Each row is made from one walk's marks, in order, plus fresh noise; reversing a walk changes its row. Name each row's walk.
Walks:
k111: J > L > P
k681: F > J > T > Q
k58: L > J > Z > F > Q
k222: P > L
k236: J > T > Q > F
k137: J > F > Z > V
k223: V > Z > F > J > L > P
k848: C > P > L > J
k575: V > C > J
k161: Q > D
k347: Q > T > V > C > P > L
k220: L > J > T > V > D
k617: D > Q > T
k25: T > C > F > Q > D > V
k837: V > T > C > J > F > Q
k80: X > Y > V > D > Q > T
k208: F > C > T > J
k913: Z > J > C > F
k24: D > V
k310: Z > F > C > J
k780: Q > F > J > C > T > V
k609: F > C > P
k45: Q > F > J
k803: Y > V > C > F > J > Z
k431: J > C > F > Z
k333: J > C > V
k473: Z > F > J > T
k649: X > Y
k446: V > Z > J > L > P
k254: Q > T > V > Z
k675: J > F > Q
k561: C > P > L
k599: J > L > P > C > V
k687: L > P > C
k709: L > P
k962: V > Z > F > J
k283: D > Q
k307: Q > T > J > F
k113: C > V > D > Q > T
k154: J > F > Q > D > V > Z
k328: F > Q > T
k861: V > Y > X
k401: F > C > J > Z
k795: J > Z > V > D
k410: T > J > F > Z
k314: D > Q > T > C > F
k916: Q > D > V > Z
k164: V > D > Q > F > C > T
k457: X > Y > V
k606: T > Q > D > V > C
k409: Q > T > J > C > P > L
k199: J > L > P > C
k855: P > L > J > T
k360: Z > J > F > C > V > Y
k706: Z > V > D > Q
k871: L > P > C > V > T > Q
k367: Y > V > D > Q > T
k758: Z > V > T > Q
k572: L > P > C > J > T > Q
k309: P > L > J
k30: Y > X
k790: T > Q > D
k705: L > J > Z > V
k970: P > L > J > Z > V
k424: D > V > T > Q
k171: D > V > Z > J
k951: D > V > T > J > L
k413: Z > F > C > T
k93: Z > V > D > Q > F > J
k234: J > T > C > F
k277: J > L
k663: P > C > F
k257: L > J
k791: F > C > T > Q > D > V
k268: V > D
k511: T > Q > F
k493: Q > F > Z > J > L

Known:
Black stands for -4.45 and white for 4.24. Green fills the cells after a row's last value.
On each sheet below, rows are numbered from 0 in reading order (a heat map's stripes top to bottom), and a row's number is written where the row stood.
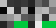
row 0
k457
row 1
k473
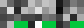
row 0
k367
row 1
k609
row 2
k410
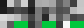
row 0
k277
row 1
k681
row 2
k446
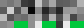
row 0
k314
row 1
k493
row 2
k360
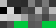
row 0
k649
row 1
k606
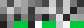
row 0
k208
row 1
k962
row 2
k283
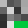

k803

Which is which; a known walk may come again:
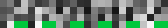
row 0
k446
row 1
k413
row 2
k790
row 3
k681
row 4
k328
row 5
k283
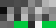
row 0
k254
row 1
k401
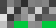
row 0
k617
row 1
k314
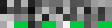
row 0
k58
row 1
k410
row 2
k916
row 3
k780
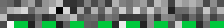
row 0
k171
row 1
k837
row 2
k457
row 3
k606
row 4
k164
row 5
k208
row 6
k154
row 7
k25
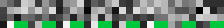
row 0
k962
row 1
k113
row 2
k137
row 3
k473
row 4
k861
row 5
k609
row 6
k572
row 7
k649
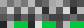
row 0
k791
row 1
k803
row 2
k367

